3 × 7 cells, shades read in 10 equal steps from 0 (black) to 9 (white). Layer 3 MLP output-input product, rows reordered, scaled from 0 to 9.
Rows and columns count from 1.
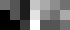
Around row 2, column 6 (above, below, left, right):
5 3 5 6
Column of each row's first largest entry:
4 4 4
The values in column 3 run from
1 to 2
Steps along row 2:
up down up down down up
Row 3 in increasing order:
0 0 2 3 3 4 9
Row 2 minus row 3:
0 3 -1 -1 2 1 2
